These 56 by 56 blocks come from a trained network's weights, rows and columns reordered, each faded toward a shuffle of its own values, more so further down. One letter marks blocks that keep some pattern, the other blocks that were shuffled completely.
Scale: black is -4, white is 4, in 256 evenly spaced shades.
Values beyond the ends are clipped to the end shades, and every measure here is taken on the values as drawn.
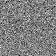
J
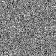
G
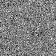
J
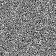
J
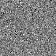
G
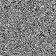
J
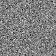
G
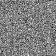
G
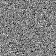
G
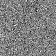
J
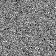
J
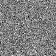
G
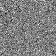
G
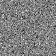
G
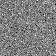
J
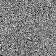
J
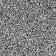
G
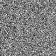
J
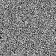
J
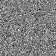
G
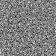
J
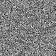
J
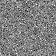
J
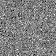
G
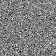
G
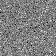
J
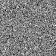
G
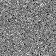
G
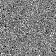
J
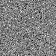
J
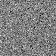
J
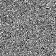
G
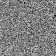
J
